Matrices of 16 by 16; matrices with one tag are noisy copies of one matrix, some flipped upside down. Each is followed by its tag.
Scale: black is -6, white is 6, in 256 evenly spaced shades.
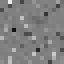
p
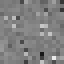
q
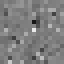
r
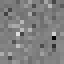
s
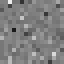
p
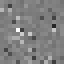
s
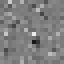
r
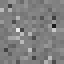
s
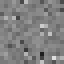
q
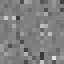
q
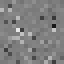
s
